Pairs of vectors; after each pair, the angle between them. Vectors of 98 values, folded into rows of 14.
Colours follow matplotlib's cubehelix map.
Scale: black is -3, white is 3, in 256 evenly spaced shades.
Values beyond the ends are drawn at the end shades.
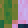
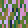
orthogonal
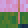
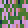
orthogonal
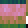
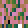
orthogonal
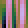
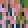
partly opposed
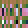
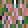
partly aligned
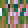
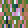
partly aligned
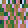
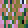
partly opposed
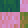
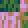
nearly parallel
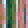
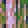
nearly opposite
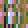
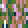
partly opposed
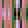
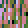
partly aligned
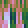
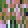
partly aligned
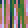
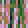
nearly parallel
